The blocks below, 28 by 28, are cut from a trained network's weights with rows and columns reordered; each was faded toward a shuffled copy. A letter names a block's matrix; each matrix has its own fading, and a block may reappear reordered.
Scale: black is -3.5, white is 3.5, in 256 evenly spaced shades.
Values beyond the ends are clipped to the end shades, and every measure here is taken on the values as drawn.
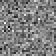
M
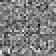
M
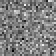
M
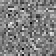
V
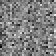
M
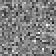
M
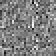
V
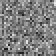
M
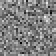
M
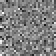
V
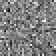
M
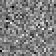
M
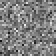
M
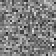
M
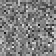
M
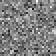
M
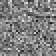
V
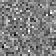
V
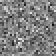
M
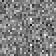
V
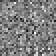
M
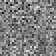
M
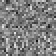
V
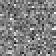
V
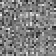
V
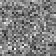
V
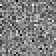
M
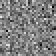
M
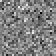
M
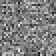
V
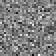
V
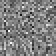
V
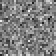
M
